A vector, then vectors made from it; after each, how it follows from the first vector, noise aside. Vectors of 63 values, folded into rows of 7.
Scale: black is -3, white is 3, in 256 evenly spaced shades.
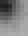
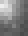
negated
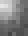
negated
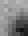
reversed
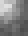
negated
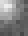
negated
